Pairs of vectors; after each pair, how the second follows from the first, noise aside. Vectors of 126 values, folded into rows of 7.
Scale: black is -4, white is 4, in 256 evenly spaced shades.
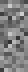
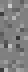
partly zeroed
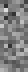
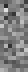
copied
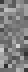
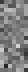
copied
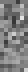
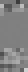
partly zeroed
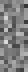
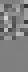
partly zeroed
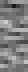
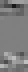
partly zeroed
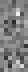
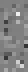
partly zeroed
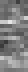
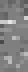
partly zeroed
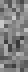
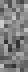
copied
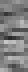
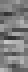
copied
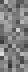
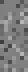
partly zeroed
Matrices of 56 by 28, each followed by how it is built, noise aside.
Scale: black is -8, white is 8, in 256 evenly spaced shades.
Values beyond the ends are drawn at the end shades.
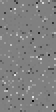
sparse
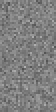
noise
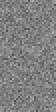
noise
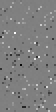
sparse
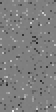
sparse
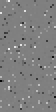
sparse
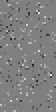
sparse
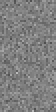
noise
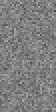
noise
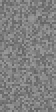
noise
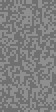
noise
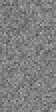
noise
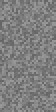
noise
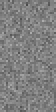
noise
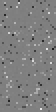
sparse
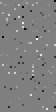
sparse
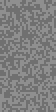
noise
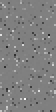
sparse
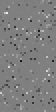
sparse
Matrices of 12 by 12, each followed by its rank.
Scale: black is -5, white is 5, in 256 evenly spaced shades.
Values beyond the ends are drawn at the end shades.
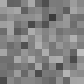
full rank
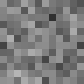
full rank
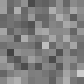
full rank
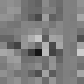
two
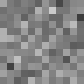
full rank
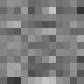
two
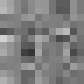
two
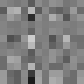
two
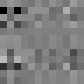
two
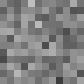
full rank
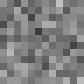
full rank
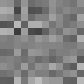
two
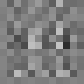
two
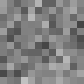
full rank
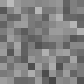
full rank
